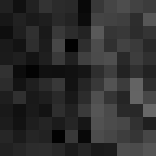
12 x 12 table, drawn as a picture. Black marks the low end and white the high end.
Average level on the scale: 20%. Calmest part: bottom left. Seam: vertical, 60% of the way across, the right part higher.
